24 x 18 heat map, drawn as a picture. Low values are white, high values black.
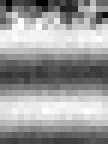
Seam: horizontal, 20% of the way down, the bottom part calmer. Stripes: horizontal, repeating 2 times. Grain: streaks across. Slope: none.
